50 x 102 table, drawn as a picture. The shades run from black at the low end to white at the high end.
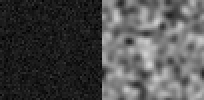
The table splits into one row of 2 panels. Panel 1,1: very low, fine-grained, faint in contrast. Panel 1,2: middling, blotchy, strong in contrast.
